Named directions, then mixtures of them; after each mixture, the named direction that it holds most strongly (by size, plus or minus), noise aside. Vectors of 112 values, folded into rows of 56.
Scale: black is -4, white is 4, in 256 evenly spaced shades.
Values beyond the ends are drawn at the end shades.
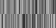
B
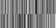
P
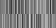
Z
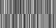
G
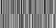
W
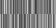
G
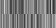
Z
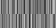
Z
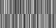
G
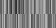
Z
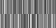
G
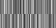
G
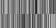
B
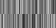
B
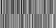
W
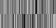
B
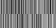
Z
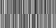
G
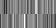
P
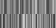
B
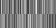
P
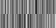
P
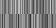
Z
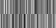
G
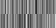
P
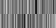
P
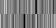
B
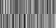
G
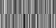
G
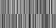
Z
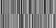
W
